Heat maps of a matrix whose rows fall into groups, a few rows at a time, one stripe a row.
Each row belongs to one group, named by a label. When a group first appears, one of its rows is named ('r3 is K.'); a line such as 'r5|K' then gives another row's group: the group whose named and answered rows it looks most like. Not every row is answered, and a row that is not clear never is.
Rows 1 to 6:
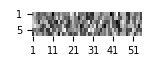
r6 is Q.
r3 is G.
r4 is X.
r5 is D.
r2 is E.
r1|E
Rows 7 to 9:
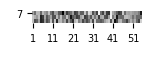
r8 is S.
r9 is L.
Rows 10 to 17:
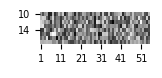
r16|L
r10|L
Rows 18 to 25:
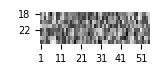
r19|Q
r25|E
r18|Q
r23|D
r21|X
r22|D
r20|Q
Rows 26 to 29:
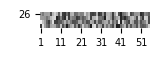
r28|E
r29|Q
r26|G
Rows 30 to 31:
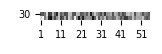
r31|S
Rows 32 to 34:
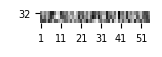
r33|S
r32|S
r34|L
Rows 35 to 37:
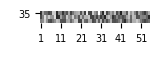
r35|Q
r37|S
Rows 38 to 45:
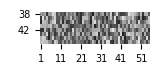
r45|X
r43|L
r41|X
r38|G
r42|D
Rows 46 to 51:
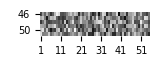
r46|S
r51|G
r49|G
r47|G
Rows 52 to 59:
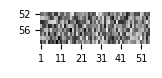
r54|G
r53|X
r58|X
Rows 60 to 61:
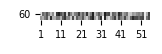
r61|G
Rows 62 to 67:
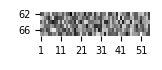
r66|E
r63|E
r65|E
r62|D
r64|L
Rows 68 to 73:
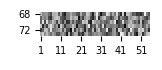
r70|Q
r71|G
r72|D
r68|G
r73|Q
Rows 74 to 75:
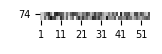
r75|S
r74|E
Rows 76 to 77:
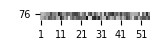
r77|S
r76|X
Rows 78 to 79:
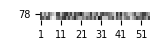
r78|Q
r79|E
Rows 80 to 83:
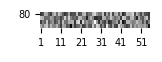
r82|L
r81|E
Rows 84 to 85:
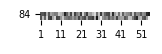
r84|L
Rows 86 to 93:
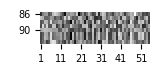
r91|D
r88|D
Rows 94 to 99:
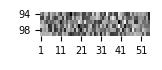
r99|X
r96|E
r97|S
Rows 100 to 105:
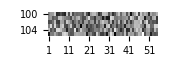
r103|Q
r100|L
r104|G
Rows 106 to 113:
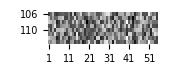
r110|G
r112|S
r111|Q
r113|X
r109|L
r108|S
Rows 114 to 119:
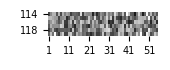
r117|Q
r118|D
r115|X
